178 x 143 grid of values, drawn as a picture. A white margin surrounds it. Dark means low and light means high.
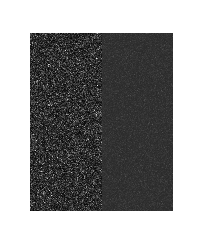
Slope: none. Average level on the scale: 20%. Seam: vertical, 50% of the way across, the right part calmer. Histogram: skewed, a long tail of high values.
